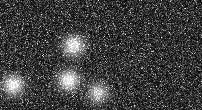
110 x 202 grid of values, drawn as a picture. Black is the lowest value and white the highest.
No single row or column stands out from its neighbours. The halves do not mirror each other. There are four bumps. Most values sit low, with a long tail of high ones.
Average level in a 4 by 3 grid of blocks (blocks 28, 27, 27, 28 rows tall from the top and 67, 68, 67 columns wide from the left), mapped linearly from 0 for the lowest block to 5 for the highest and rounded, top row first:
0 0 0
1 4 0
3 3 0
4 5 0
